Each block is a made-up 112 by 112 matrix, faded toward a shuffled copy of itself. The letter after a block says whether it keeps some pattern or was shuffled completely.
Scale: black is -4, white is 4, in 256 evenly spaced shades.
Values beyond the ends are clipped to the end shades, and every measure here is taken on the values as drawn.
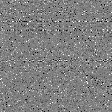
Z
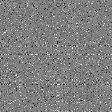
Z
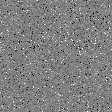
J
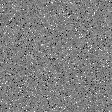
J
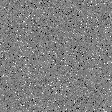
J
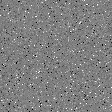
J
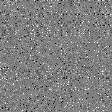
Z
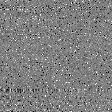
Z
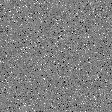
J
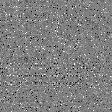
Z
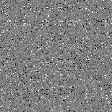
Z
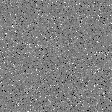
J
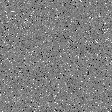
J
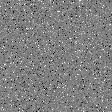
J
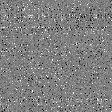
Z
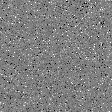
J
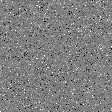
J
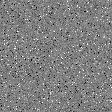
J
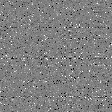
Z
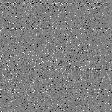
Z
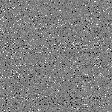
Z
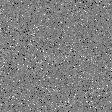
J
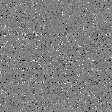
Z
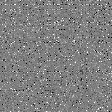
Z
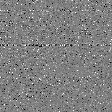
Z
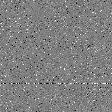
Z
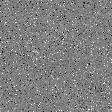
J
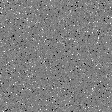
J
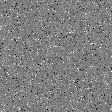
J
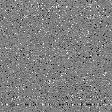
Z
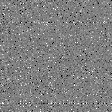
Z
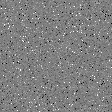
J
